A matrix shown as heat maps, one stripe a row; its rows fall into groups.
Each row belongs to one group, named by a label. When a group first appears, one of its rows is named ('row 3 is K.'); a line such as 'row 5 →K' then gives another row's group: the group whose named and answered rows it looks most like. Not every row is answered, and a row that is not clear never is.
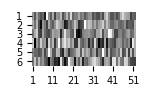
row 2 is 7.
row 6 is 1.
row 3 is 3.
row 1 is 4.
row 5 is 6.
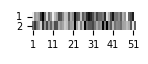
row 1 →4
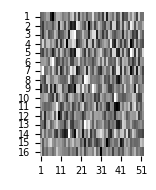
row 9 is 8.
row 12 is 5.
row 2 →8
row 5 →8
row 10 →4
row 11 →6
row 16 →6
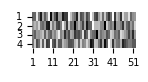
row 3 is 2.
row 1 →8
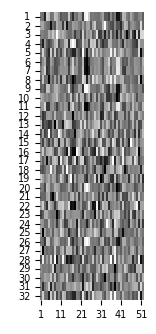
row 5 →7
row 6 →3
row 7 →3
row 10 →6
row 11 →3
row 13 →7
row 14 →8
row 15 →8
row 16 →1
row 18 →2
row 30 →2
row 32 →7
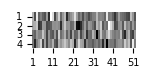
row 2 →3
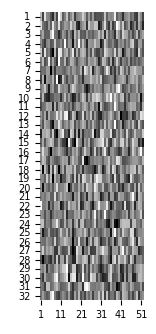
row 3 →5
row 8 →5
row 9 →3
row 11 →4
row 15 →1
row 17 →3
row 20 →6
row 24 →6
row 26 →2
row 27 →1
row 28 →8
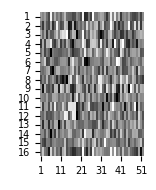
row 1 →7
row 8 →1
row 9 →8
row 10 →6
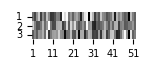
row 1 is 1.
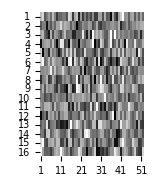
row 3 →7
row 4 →4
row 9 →1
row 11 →2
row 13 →1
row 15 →6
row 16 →4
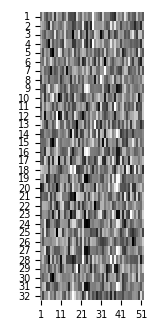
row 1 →8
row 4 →7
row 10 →5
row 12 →5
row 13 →6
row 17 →8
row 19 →3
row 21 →8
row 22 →4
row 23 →8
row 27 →3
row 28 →7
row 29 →6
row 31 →3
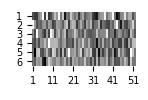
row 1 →2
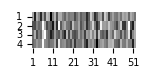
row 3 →5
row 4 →2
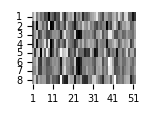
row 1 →1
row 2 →5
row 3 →3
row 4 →5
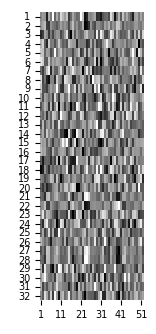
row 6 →6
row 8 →7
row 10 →8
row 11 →8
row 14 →1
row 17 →8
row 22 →3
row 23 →1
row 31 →6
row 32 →8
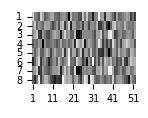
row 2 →6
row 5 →6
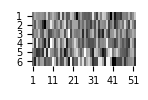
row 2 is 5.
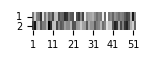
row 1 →7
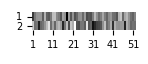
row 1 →4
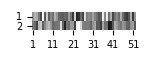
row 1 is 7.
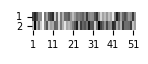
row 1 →2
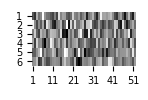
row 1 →2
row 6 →3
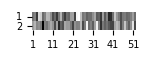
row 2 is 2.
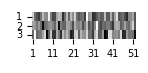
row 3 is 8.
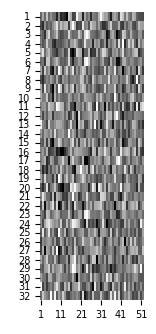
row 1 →1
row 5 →1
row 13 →6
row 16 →1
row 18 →8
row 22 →5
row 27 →5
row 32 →7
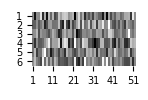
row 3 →3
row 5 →5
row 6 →7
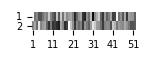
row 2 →1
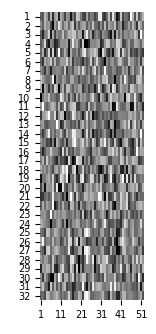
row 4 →3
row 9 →8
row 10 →4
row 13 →6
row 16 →2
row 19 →4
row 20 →5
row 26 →6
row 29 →4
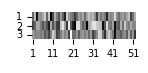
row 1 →5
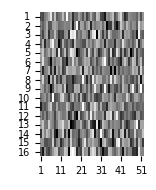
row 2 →6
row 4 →5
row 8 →7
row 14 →4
